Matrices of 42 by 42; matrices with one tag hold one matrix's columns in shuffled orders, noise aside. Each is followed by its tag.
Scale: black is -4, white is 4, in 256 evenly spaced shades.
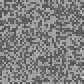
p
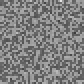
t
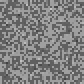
t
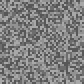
p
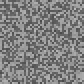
p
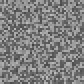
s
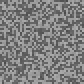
p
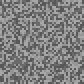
t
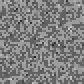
s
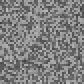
t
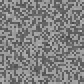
p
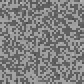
p
